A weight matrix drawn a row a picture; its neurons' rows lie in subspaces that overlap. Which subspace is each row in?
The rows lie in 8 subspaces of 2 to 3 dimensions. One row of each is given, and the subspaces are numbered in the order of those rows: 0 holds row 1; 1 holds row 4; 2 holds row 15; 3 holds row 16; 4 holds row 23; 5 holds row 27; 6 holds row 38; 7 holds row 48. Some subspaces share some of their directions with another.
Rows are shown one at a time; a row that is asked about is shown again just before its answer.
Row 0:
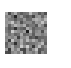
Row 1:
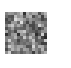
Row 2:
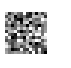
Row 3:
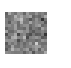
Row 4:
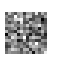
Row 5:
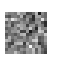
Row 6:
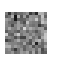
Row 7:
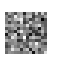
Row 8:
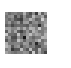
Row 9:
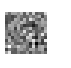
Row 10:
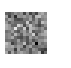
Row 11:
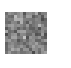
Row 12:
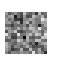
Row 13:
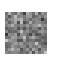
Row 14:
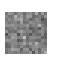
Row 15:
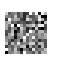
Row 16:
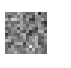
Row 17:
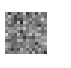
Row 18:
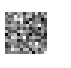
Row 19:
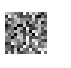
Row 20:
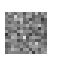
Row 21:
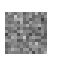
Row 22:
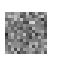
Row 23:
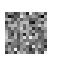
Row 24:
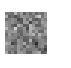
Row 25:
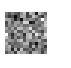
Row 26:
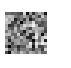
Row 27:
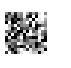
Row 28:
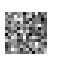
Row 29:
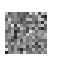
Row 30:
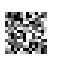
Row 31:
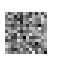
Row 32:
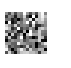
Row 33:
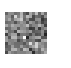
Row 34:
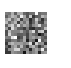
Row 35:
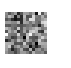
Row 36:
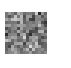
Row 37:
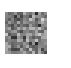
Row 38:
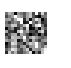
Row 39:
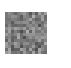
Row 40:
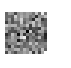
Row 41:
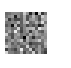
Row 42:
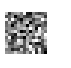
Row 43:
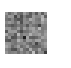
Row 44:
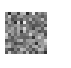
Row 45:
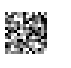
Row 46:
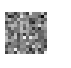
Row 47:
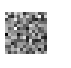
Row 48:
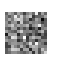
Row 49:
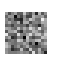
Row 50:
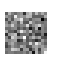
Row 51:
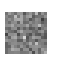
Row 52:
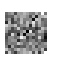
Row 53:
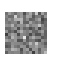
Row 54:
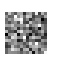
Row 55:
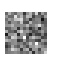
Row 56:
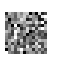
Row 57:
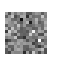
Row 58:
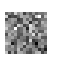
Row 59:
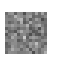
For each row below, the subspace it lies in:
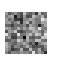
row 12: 0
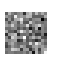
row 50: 3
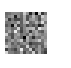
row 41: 2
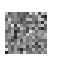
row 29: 2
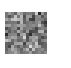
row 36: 3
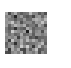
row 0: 1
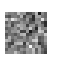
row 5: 3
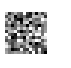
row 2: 3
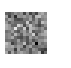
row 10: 6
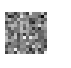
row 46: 4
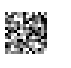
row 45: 7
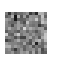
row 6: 6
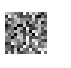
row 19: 6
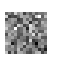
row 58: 6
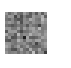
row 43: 4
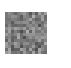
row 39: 1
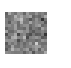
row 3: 2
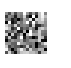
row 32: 5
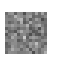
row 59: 6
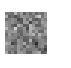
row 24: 6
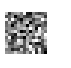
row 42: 3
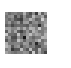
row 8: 1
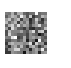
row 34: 7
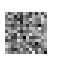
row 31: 4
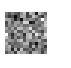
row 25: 4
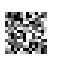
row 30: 4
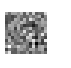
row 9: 0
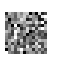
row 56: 2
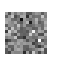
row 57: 7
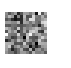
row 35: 3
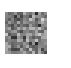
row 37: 7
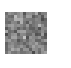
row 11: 0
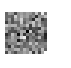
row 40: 5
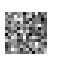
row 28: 5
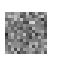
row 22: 4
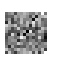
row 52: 5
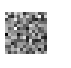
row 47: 6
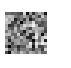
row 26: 0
